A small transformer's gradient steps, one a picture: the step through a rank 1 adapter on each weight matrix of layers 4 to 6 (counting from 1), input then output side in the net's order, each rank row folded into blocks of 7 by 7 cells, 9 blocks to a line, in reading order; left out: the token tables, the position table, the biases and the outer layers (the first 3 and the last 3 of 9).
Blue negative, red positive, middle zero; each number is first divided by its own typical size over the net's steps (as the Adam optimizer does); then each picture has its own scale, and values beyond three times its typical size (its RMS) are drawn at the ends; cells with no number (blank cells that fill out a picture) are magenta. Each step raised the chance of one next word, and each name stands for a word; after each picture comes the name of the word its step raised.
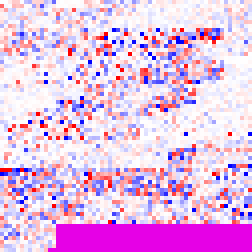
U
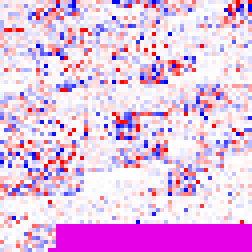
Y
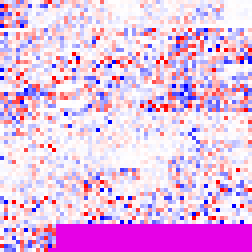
U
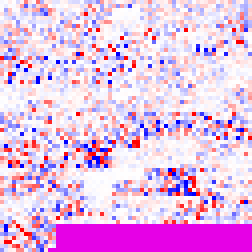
Y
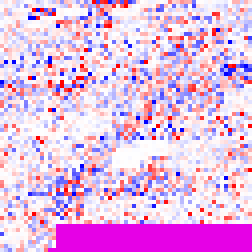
U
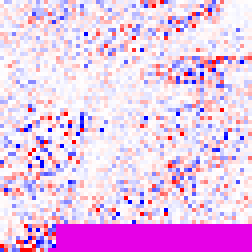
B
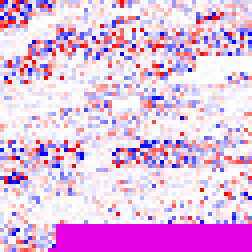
B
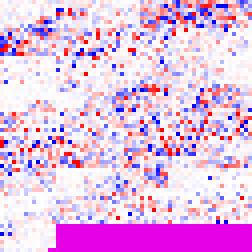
Y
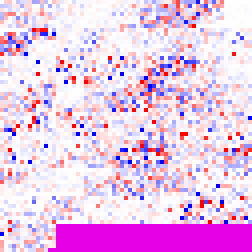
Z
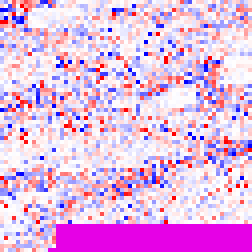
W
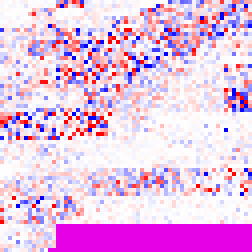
W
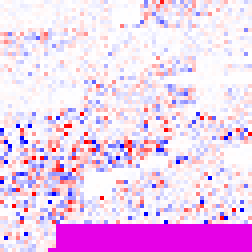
B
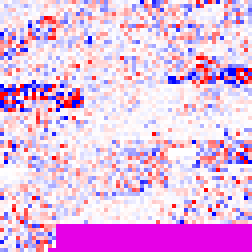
Y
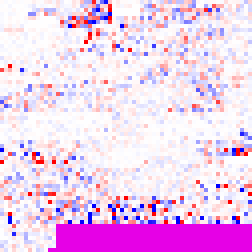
Z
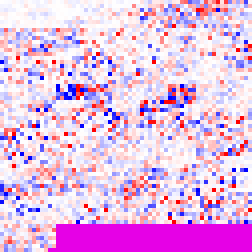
U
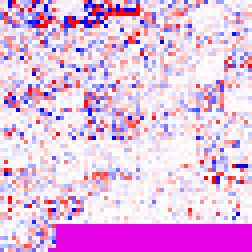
W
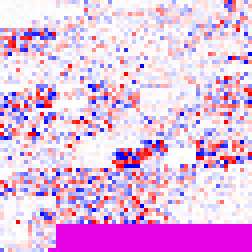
W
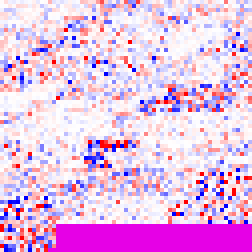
U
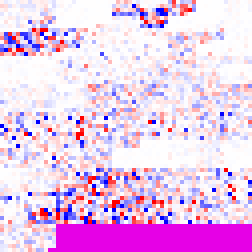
Z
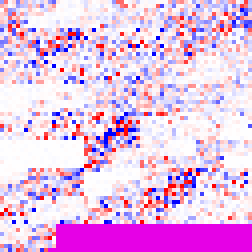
U
